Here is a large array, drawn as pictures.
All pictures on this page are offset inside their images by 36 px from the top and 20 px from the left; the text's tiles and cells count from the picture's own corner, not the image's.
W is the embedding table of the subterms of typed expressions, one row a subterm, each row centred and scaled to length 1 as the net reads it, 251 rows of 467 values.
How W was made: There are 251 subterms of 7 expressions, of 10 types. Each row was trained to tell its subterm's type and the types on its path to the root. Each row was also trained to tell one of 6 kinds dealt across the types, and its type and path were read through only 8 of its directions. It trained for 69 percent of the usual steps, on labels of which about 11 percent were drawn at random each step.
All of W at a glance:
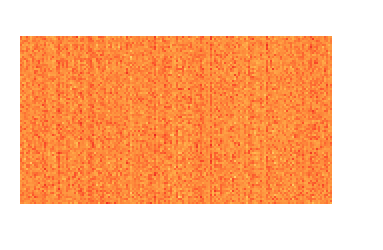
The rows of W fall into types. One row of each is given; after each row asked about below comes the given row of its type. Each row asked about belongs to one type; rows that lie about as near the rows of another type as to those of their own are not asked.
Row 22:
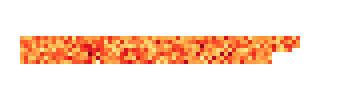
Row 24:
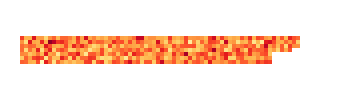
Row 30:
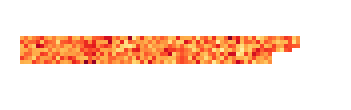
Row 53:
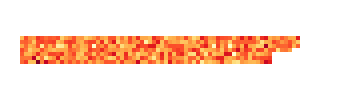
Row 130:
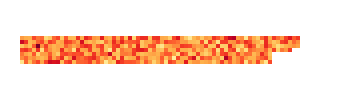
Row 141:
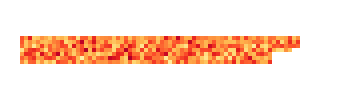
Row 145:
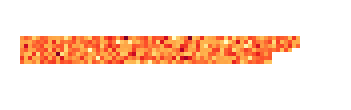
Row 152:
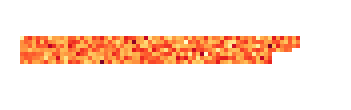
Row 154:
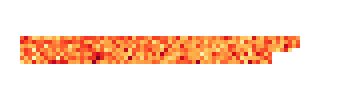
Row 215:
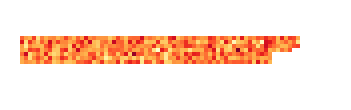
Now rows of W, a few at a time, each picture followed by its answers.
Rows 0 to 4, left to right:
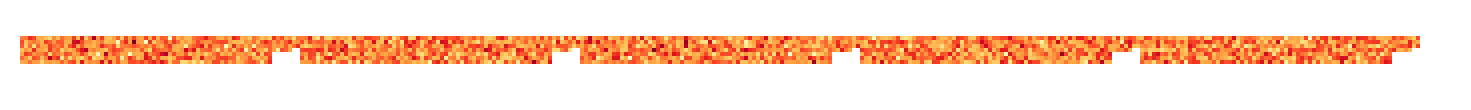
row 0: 141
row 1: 154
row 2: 152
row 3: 154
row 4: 30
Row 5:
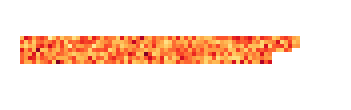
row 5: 30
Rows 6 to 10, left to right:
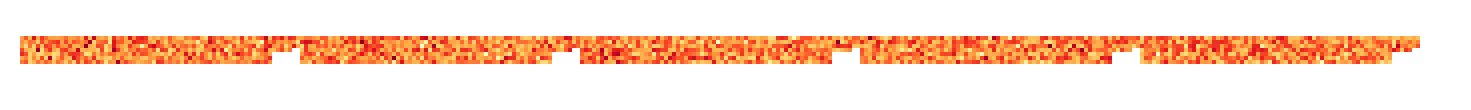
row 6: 130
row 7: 152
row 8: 53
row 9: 130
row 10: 152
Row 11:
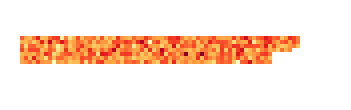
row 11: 24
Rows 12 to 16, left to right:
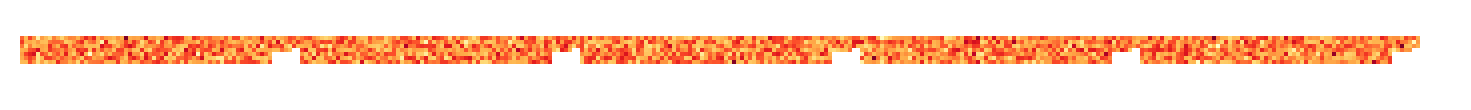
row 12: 141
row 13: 154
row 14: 24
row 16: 130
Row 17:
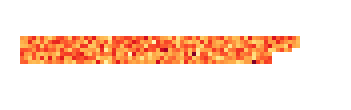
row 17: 130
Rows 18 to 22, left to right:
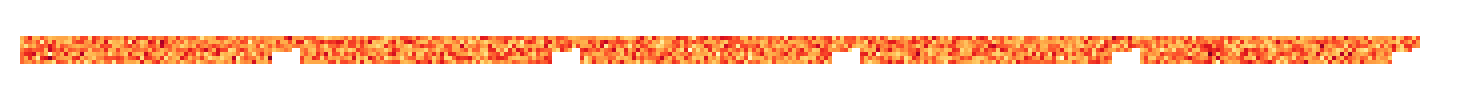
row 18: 152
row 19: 154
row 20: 154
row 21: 145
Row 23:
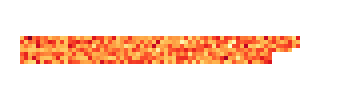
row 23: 30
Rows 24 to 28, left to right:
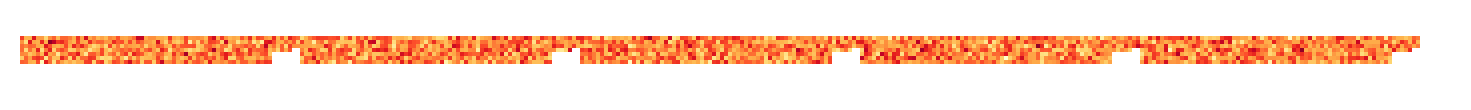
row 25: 22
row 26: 154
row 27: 141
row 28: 22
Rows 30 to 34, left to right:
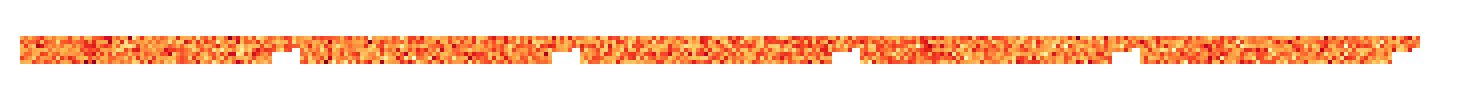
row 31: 22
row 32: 24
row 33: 145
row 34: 22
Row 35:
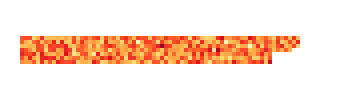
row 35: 145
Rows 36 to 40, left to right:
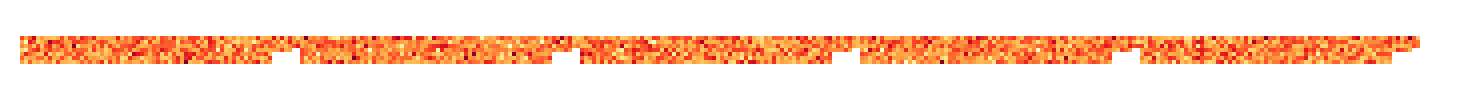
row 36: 141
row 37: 145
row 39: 215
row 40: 141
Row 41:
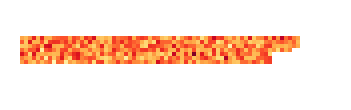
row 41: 130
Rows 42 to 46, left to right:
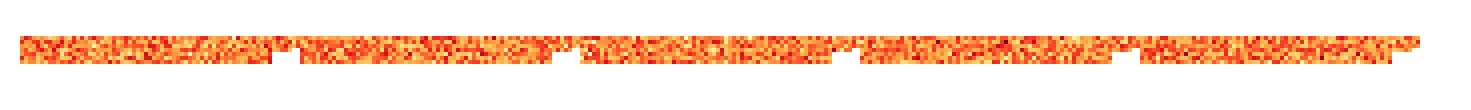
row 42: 145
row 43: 145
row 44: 24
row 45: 141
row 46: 152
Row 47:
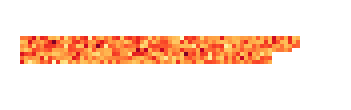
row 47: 152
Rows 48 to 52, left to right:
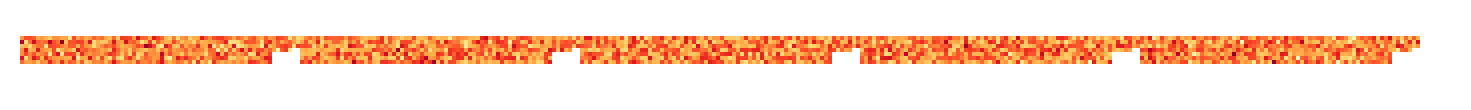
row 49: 22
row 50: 152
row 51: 152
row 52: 154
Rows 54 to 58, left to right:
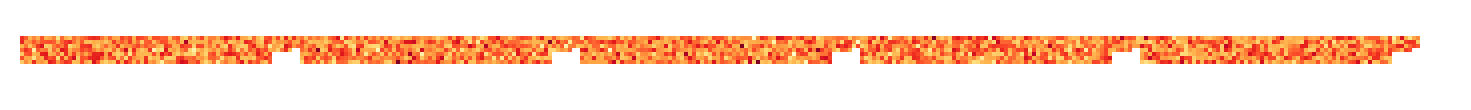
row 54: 154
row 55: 24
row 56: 154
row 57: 130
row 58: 30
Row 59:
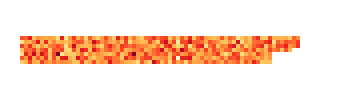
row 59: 141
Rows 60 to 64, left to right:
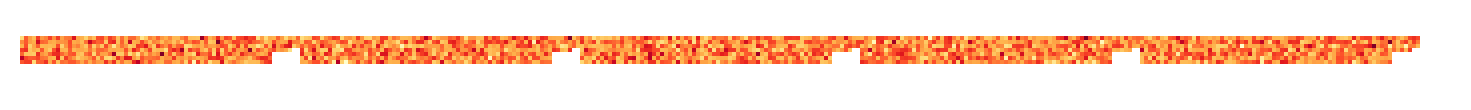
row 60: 53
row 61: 22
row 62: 215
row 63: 53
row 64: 24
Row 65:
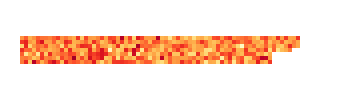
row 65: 53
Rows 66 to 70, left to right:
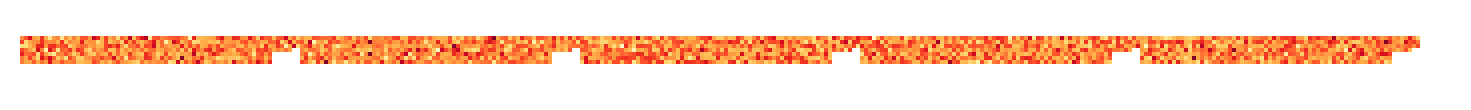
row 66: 145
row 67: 22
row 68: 24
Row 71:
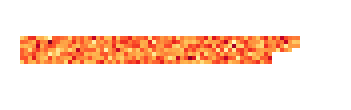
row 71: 130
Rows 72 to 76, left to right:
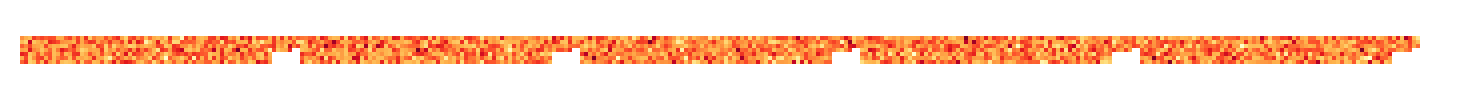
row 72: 22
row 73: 152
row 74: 30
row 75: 215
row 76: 30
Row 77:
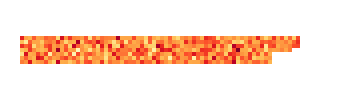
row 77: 141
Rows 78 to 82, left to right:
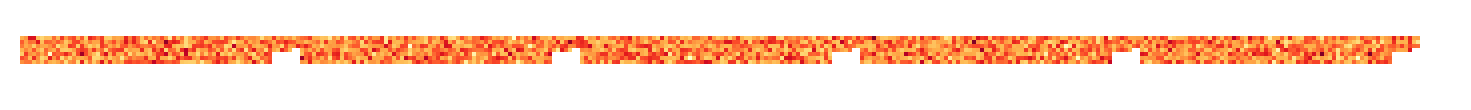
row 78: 141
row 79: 141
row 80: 24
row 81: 145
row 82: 30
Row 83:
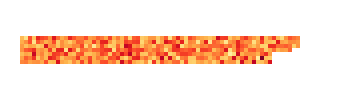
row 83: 22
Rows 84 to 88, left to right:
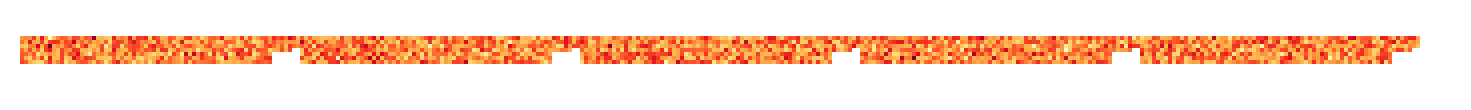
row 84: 130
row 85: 141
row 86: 24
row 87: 30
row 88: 130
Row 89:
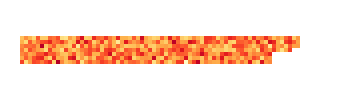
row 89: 30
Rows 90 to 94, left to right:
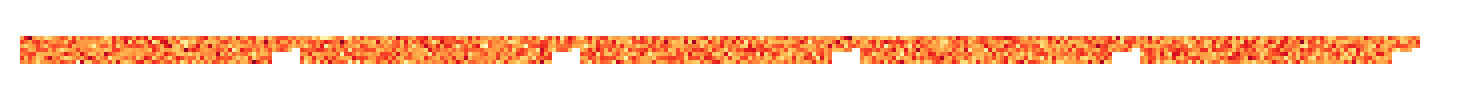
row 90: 145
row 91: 154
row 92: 152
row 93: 154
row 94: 141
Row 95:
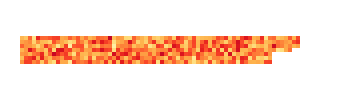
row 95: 22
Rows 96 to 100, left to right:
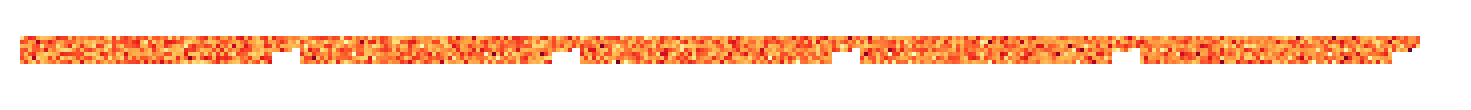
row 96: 130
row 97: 22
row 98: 22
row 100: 24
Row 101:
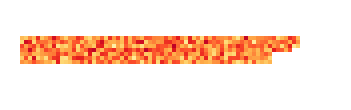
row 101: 22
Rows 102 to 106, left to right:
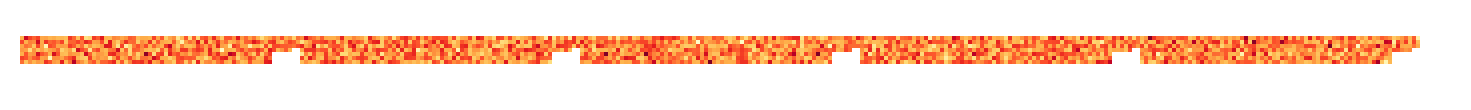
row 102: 30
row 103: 154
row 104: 30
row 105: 24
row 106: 130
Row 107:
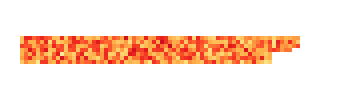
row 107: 152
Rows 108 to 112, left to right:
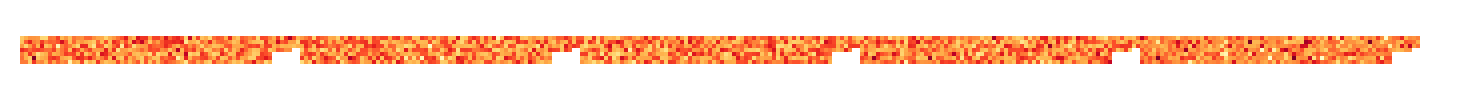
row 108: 130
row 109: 152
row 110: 215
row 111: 30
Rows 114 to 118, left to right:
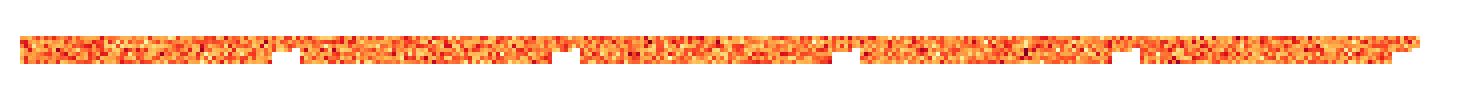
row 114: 22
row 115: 154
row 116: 53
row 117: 141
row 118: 145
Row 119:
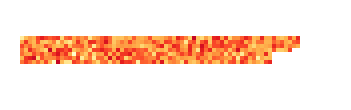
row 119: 22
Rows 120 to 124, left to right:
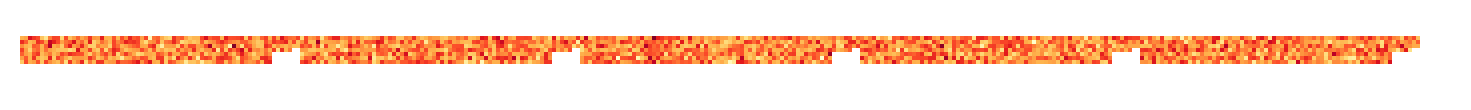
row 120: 130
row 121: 22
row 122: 30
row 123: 130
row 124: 154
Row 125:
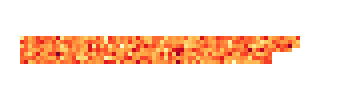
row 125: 53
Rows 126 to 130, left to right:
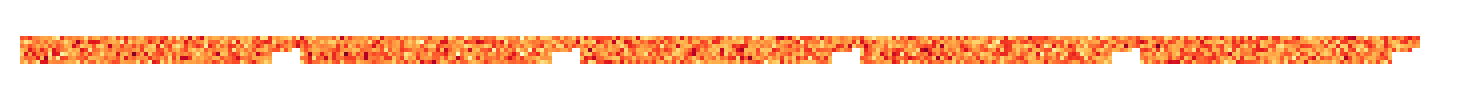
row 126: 141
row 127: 141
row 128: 53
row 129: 141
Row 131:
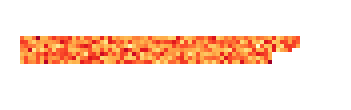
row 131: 24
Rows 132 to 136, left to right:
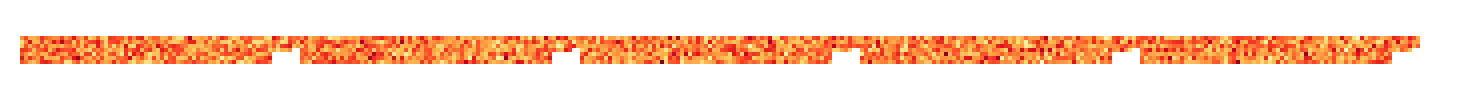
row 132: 53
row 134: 215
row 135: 152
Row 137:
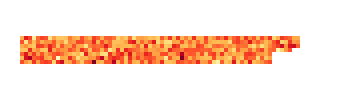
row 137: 30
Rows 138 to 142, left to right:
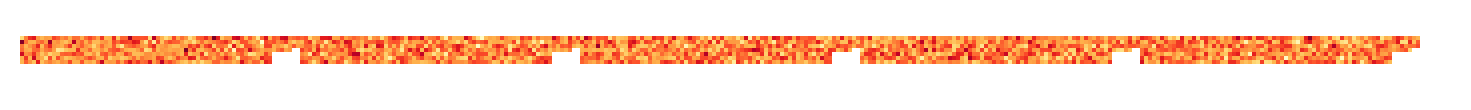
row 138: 130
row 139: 53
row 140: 30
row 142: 145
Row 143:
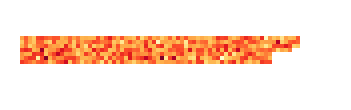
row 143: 53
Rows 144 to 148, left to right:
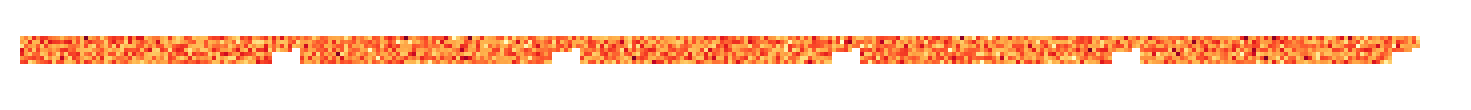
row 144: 53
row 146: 141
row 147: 53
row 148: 130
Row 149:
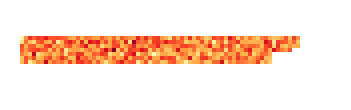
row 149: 130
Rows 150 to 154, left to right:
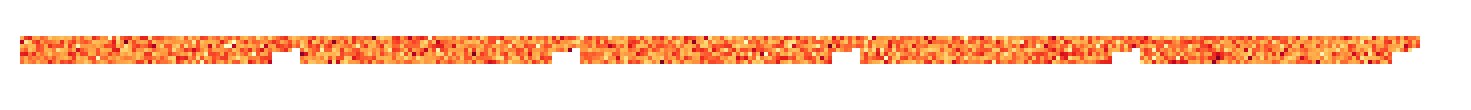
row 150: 145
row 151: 130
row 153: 24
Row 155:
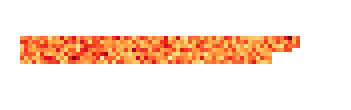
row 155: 152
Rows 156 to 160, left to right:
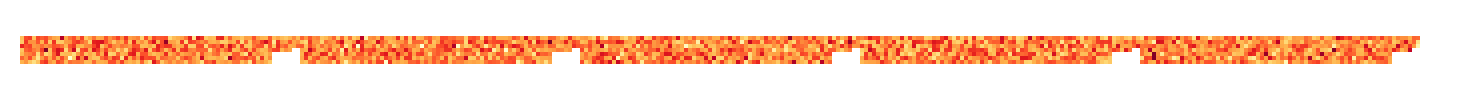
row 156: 152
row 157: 141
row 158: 30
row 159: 141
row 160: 53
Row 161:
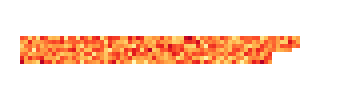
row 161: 30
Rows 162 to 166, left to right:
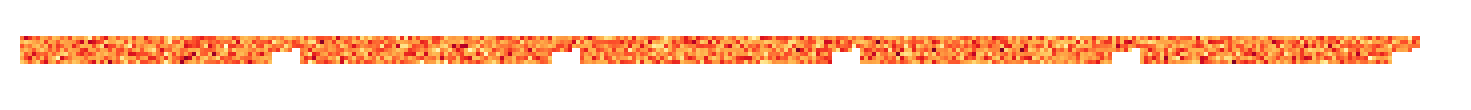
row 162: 141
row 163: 53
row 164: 154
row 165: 154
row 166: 24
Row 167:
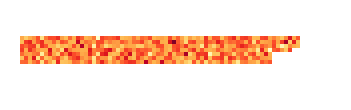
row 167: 22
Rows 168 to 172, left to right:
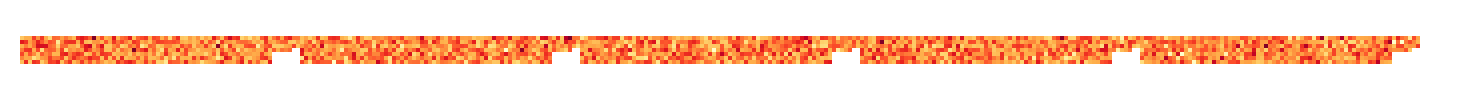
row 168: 130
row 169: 53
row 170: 22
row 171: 53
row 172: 154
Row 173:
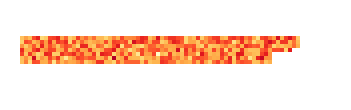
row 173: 130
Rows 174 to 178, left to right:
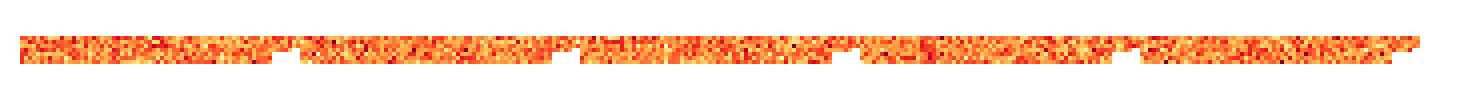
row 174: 145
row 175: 145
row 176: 215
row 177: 215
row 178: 22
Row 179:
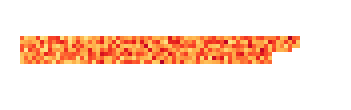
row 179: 24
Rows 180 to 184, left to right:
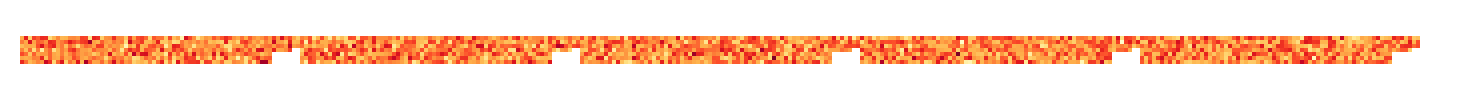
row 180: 30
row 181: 141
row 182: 141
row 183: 154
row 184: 141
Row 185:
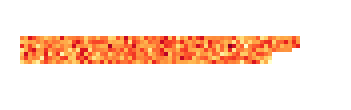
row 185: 141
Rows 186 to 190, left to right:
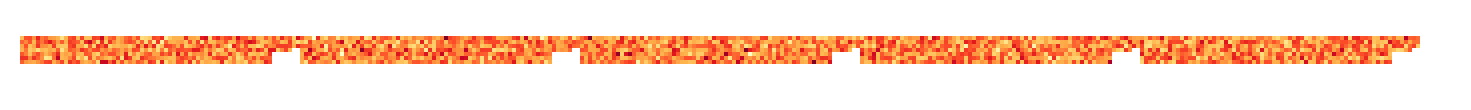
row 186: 30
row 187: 141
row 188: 145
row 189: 30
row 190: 24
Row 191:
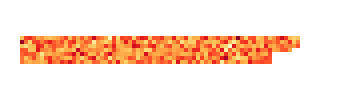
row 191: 145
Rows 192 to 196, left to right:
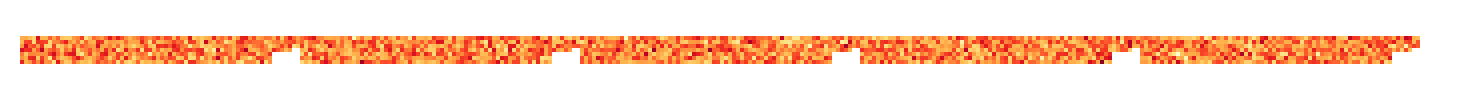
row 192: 53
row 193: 215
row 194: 141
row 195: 154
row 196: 145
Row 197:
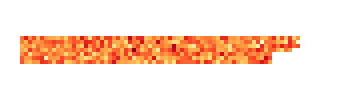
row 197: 30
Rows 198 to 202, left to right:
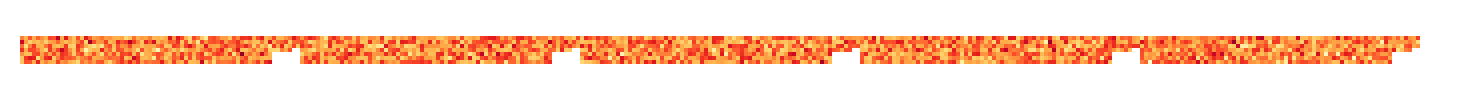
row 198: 24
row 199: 24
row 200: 30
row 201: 215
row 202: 53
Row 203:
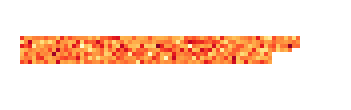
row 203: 141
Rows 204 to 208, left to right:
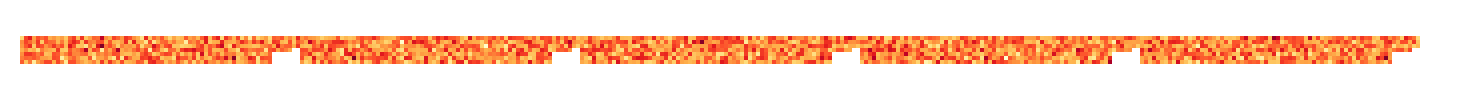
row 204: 152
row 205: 154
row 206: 130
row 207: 130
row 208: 130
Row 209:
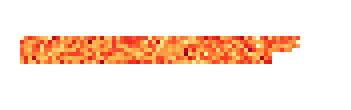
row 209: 130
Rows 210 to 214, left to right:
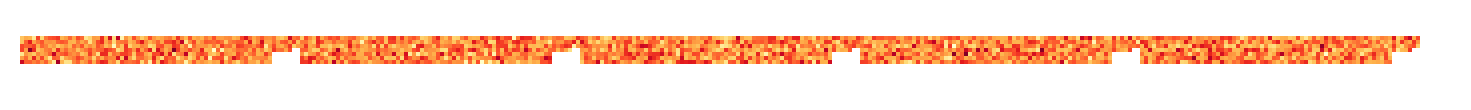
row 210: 22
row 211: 53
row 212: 24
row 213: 22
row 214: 22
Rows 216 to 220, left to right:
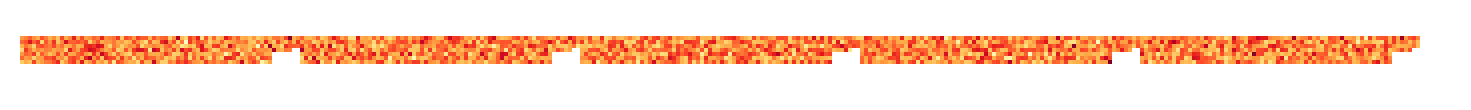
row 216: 152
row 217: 24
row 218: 215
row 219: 152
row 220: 130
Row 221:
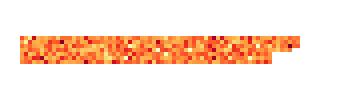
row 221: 24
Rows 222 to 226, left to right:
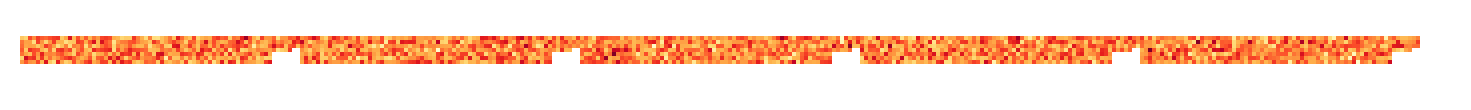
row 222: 22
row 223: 24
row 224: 53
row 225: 24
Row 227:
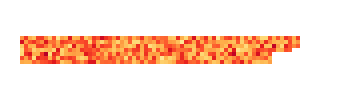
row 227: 30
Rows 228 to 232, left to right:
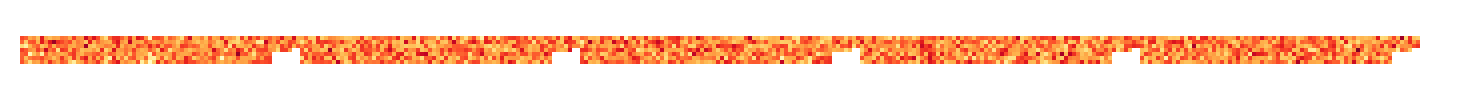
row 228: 154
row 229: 30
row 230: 53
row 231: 215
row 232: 141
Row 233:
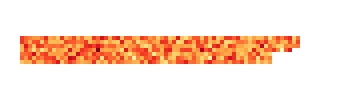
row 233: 152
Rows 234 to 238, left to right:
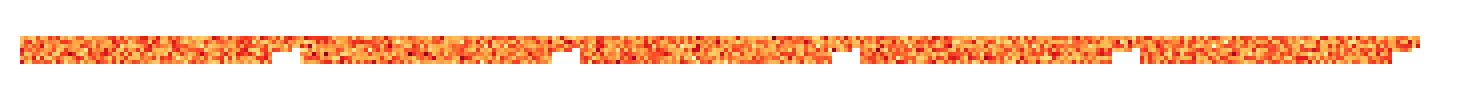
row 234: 53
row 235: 30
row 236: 53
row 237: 30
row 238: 145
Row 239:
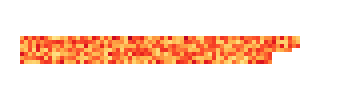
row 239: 30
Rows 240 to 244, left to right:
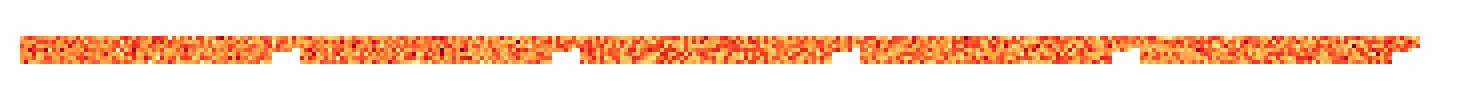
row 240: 130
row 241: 154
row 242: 152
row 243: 130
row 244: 215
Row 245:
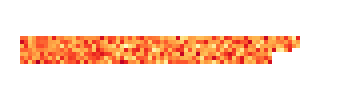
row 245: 53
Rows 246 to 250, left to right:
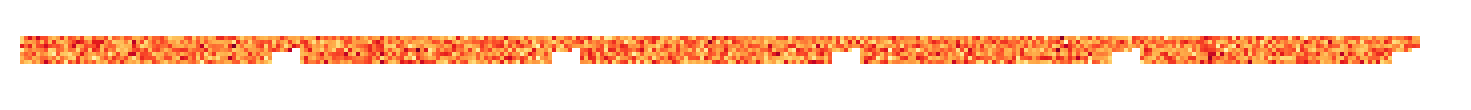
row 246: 152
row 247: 22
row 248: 154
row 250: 215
